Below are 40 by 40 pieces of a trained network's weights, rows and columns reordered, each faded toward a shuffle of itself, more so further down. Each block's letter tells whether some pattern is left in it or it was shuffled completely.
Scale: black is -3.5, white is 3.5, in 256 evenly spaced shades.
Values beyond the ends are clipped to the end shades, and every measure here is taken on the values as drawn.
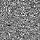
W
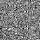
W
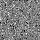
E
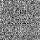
W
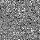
W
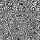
W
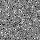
E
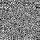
W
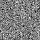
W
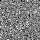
E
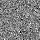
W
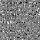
W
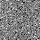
E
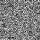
W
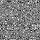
W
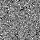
E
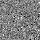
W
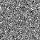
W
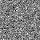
E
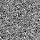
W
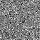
E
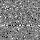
W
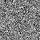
E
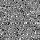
W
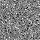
E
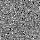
E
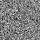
E
